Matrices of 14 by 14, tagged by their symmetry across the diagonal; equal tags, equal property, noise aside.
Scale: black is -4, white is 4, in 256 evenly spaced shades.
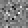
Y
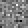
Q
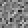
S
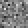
Y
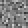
Y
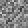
S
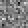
Y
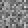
Q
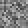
Y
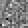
Q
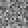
Y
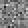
Y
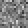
Q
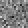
Q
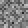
S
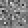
Y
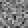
Q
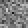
Q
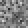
S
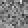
Q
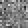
Y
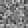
Y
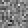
Q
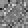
S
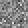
S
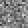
Q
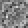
S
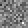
S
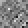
S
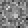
S
